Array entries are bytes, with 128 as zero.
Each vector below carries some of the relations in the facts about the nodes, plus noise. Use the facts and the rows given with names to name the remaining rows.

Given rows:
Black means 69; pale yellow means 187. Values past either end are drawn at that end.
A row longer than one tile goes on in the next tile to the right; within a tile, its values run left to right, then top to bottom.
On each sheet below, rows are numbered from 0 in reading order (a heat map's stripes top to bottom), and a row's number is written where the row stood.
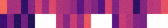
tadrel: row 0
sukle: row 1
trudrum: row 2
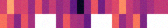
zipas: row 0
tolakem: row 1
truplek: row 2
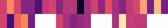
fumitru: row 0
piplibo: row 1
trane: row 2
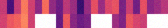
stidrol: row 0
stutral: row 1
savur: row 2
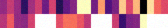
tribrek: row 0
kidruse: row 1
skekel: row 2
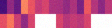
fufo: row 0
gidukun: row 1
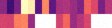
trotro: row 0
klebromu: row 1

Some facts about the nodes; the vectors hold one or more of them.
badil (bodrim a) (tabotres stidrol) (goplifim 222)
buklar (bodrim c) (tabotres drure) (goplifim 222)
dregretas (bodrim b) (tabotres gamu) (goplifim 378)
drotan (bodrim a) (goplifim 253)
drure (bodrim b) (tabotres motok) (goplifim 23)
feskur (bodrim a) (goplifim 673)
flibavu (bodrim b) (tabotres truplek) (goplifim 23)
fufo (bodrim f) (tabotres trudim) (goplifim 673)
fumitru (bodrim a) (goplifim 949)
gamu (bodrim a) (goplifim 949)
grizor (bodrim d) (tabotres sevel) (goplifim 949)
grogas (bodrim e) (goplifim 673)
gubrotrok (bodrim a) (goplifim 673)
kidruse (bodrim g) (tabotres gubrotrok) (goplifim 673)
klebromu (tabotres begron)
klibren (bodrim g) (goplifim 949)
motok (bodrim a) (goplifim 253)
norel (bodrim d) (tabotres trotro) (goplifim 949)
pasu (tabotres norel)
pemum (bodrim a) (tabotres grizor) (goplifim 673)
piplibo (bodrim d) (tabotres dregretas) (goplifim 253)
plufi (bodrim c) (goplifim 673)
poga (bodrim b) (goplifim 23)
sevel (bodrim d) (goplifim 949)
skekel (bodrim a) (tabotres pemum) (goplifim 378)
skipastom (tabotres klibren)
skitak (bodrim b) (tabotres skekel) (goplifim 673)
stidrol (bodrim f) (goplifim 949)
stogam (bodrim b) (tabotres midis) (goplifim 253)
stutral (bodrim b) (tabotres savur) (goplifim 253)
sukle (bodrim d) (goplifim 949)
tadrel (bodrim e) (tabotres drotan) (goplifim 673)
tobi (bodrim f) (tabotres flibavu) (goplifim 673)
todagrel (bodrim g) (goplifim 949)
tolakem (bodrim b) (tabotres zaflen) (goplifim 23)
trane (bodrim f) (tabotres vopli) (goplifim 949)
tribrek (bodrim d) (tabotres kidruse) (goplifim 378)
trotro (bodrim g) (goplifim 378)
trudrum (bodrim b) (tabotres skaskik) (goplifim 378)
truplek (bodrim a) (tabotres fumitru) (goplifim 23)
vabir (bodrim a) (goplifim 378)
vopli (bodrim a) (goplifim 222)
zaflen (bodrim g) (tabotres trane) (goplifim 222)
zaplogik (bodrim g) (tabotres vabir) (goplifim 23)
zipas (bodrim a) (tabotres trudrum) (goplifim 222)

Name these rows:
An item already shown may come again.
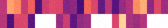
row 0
vopli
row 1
buklar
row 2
tobi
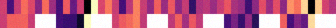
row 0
stidrol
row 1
skitak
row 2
stidrol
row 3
norel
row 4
tadrel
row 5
pemum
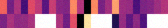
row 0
plufi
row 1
sevel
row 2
grogas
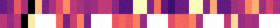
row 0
grizor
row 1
truplek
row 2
zaflen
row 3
kidruse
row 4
tobi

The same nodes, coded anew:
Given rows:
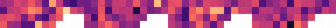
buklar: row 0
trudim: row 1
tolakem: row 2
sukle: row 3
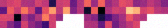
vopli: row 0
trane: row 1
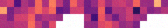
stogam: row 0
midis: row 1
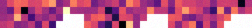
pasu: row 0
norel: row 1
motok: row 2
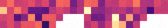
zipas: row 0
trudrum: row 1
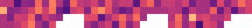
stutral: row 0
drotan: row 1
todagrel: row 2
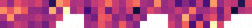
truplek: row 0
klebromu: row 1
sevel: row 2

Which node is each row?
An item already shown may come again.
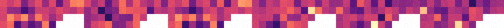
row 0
trotro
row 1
fufo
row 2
trotro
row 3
plufi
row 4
tadrel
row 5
grogas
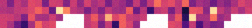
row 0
plufi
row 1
klibren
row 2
zaflen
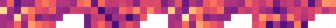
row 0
skitak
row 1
tobi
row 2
skitak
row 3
trotro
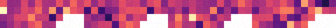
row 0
flibavu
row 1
stidrol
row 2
zaplogik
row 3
buklar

